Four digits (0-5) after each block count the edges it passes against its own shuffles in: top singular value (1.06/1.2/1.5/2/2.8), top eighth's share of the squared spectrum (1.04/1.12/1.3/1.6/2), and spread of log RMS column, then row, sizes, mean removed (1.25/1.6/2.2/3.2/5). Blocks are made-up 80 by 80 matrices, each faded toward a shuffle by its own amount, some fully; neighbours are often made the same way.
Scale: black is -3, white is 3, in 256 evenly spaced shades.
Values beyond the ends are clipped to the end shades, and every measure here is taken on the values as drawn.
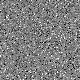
0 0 0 0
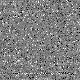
3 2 0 1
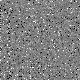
1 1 1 0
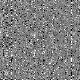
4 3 3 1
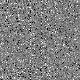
3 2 2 0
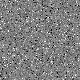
0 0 0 0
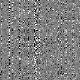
4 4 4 1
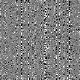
4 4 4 1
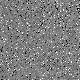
1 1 1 0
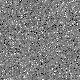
0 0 0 0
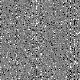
3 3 3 0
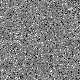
1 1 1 0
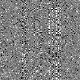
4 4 3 1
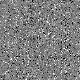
3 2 2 0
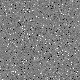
1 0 0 0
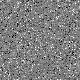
2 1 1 0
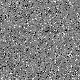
1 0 1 0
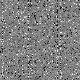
3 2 2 0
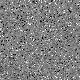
0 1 0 0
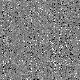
1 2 2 0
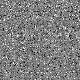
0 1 0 2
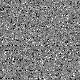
1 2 0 2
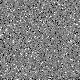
0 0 0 0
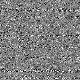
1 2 0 3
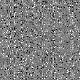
4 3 2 1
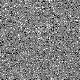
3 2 1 1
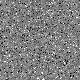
1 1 0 0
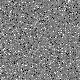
1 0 0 0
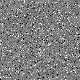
2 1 0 0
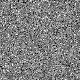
2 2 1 0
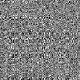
4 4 3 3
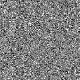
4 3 1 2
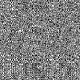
4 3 2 2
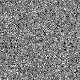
2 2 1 1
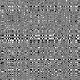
5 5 3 4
